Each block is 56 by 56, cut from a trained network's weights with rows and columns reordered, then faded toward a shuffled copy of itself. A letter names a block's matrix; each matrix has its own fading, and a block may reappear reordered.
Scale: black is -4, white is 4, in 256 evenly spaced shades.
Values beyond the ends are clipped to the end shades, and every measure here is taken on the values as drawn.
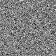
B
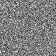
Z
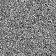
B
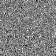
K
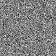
K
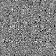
K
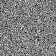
Z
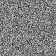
Z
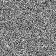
B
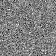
Z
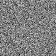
B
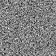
K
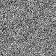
B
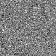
K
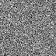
B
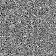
K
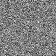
B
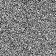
B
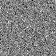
Z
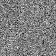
K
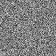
B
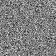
B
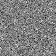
Z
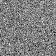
Z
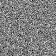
B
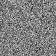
B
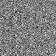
Z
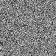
B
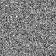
K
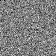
Z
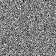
B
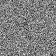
B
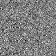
K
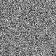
K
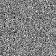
K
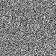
Z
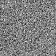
K
